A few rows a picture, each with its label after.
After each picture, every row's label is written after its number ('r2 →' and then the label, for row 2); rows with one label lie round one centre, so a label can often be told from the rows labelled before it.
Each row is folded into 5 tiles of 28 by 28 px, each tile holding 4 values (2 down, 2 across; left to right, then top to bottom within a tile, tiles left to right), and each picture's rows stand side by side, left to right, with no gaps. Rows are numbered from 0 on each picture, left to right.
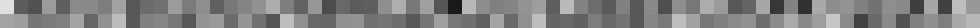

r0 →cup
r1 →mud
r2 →mud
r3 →cup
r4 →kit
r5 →kit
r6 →kit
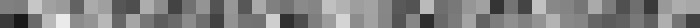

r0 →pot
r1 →kit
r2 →pot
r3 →kit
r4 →mud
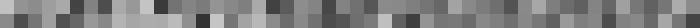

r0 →kit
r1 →cup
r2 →mud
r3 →mud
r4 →mud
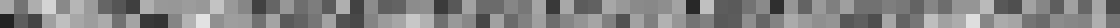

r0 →pot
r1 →pot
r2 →kit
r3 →cup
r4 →cup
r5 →kit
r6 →kit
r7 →cup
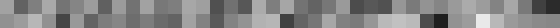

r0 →cup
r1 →kit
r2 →kit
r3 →pot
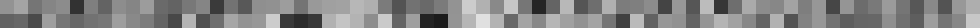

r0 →kit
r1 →kit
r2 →pot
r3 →pot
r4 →cup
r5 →cup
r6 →kit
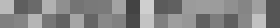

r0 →cup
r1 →cup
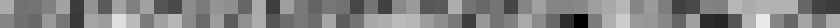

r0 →kit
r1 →cup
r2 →kit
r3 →mud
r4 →pot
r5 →pot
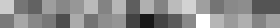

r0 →cup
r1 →pot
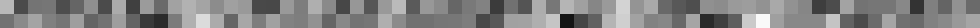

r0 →cup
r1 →pot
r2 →mud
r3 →kit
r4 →pot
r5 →pot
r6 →kit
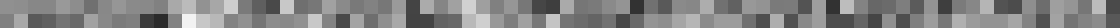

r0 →mud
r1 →pot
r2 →cup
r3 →pot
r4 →kit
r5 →cup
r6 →kit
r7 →cup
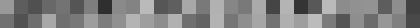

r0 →kit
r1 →cup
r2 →cup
